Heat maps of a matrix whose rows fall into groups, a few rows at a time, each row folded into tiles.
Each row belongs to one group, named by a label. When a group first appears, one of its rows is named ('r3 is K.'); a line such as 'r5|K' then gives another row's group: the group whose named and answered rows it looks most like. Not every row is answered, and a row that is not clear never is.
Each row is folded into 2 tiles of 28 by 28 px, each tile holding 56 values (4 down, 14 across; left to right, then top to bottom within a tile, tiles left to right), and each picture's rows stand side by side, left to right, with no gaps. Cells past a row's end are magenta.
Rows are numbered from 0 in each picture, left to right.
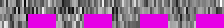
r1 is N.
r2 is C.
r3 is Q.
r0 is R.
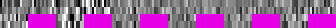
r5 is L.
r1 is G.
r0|Q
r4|L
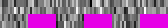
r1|C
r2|G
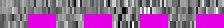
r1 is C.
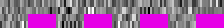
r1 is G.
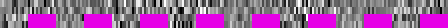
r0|L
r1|Q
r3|G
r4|G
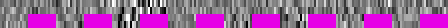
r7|C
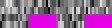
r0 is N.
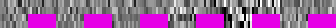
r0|R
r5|Q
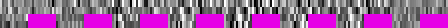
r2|C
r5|R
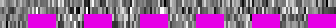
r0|G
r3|L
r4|R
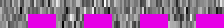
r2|L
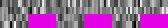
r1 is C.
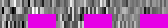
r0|G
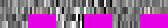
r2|G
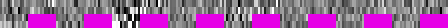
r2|N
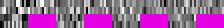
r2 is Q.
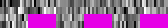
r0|Q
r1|L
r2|G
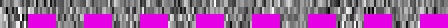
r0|N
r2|L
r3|N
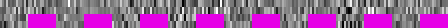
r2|R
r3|L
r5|L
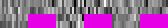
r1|R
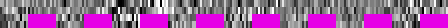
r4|L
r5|L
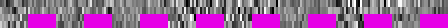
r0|N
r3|R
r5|Q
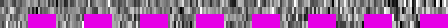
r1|Q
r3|G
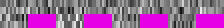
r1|N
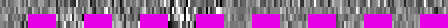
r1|Q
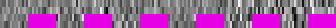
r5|G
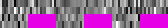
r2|R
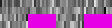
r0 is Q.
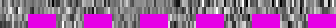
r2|R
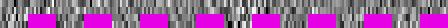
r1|C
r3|C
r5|G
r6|L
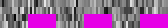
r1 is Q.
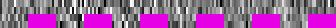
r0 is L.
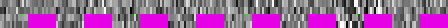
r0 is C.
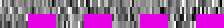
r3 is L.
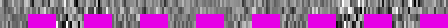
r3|G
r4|R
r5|G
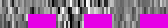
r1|G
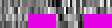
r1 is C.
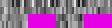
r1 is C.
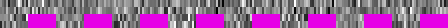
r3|N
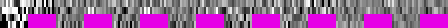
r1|G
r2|G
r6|Q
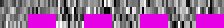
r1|Q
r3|R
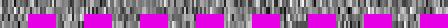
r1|L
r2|Q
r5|C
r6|G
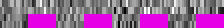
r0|C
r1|L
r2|G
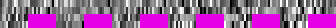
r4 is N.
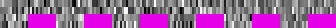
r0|L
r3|G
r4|Q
